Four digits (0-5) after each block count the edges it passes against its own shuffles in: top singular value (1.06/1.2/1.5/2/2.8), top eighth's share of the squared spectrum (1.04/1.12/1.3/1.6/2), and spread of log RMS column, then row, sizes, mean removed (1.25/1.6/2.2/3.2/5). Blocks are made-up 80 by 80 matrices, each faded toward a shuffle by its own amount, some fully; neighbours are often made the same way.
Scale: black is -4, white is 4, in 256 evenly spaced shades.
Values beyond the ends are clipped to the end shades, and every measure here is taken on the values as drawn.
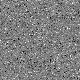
0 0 0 0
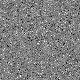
0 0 0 0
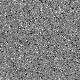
0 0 0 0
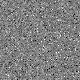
3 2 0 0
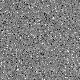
0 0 0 0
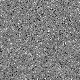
0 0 0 0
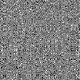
4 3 2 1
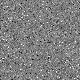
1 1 0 0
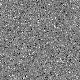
1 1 0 0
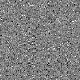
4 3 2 1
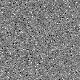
2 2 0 0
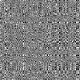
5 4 3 3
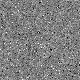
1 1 0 0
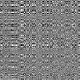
5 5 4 4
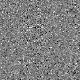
3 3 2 1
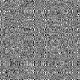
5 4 3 3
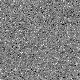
2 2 0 0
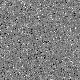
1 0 0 0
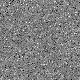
2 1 0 0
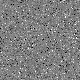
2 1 0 0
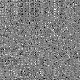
4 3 1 1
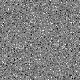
3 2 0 1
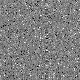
3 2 1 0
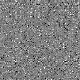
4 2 1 1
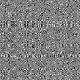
4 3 2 2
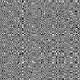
5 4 3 3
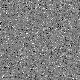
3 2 0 0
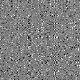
4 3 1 2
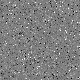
0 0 0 0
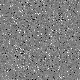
2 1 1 0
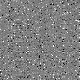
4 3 1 0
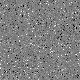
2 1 0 0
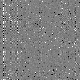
4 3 2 1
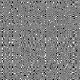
5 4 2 2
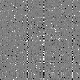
5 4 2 2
